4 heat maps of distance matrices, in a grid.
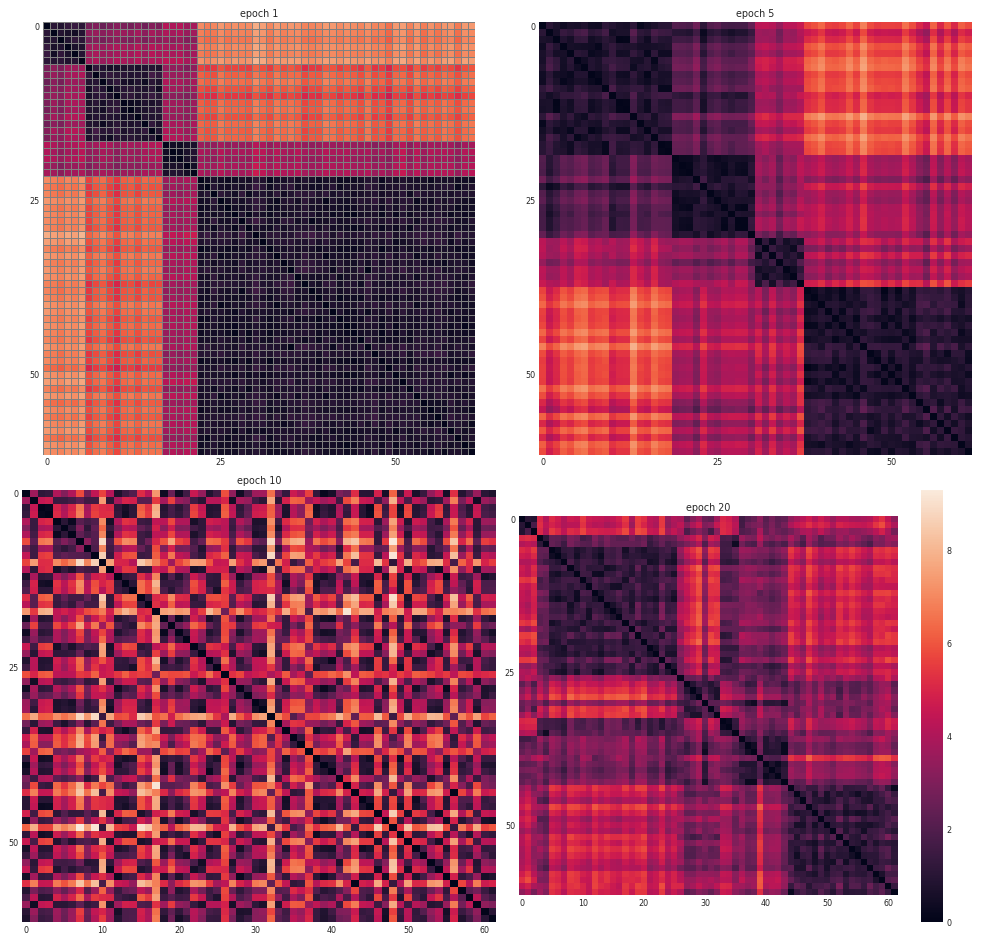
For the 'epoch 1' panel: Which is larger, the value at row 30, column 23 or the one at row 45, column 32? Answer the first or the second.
the first
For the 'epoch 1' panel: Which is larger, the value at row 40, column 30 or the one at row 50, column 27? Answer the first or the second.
the first
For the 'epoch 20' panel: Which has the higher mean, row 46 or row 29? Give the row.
29
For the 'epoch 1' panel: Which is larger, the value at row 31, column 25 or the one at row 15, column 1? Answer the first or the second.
the second
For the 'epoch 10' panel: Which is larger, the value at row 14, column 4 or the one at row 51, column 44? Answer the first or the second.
the first
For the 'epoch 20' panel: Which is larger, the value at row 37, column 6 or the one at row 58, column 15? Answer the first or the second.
the second
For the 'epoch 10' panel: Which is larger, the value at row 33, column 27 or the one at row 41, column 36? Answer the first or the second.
the second
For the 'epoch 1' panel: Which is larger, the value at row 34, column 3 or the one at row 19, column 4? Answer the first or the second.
the first
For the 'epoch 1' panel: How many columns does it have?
62
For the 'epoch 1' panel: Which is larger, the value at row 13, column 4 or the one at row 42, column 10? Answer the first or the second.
the second
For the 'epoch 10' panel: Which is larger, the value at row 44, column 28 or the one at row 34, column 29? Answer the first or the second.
the second
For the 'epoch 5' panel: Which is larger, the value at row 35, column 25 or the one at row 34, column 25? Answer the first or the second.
the first
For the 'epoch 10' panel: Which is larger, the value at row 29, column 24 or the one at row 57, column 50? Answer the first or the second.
the second
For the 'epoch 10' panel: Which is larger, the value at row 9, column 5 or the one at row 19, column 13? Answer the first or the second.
the first
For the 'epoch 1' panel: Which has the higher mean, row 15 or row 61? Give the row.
15
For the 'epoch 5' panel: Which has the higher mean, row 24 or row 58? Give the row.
58
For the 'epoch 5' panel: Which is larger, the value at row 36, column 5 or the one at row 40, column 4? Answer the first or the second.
the second
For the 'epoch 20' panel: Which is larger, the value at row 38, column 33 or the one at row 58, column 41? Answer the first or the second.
the second
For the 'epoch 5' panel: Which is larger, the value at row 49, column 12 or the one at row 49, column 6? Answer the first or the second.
the second
